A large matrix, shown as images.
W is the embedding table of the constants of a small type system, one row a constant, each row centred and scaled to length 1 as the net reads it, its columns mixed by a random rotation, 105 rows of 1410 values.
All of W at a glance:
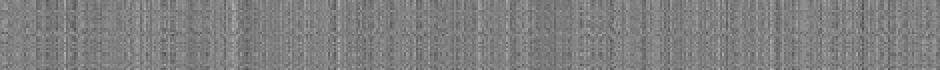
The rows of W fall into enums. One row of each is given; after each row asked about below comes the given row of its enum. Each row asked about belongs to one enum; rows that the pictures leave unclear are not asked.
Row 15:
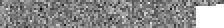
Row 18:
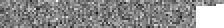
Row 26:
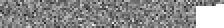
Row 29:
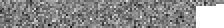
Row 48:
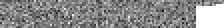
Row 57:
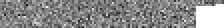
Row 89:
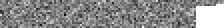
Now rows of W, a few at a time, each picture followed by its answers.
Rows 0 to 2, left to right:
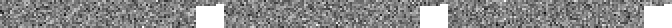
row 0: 89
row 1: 26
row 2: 18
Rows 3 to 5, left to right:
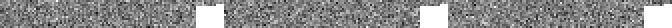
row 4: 89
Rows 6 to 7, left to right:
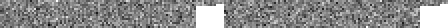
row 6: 18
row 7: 89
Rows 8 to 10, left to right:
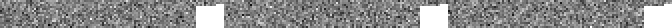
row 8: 29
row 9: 57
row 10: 89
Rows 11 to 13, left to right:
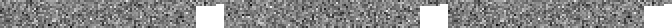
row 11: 29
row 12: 57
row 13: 29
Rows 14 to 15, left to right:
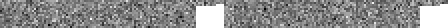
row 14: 29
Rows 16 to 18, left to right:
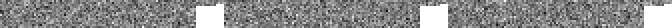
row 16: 89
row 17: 48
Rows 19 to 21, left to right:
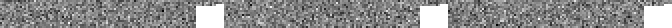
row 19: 48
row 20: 57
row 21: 29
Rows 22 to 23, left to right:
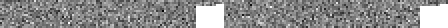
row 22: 48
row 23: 57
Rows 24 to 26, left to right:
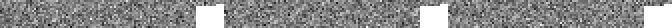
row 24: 29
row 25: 89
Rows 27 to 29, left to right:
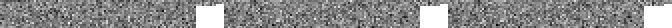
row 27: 48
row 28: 29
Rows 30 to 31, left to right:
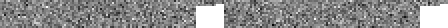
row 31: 29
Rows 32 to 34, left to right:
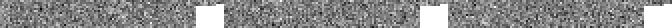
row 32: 15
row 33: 18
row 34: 57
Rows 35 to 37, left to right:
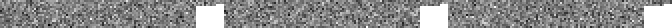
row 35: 29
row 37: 57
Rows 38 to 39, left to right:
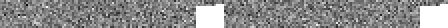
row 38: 57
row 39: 26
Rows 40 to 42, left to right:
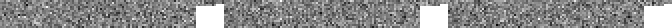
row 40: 57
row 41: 18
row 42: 29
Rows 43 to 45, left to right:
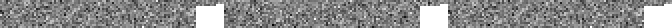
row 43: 89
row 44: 29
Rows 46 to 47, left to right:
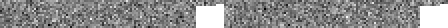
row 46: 29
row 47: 15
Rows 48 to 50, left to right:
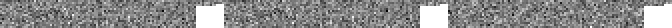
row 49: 48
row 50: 89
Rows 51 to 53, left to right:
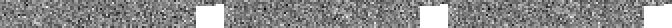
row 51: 57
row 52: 15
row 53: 15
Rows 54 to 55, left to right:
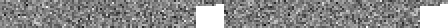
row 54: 57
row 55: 89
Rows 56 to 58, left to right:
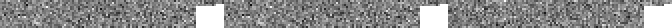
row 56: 57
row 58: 18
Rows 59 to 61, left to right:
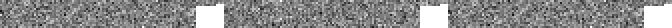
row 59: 89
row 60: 18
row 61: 89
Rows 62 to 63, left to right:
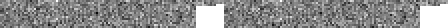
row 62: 18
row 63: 18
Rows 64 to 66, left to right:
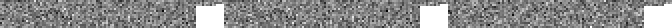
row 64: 48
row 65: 48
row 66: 89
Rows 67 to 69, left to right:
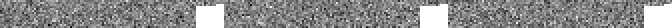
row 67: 29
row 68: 57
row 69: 48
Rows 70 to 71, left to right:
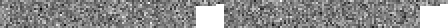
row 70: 15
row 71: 18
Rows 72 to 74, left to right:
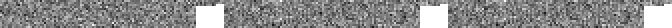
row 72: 26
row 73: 18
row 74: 18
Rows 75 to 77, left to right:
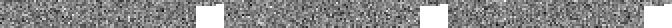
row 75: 48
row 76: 57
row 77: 18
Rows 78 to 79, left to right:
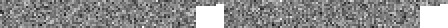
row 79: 18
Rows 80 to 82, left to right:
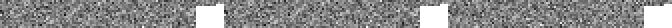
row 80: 89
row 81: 89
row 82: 26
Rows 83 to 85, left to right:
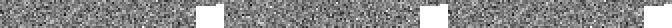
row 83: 89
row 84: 57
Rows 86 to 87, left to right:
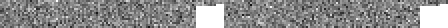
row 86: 18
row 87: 57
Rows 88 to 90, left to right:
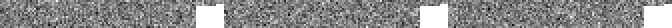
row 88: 18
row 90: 15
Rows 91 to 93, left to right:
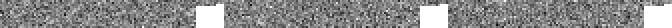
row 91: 89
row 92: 57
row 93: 18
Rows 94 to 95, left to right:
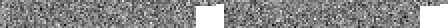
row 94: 15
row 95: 29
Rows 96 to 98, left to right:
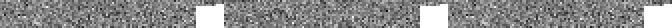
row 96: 57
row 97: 48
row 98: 57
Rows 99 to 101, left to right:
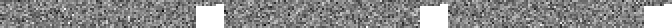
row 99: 48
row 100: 89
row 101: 26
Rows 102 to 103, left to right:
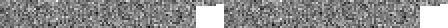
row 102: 18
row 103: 18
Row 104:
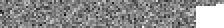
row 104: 89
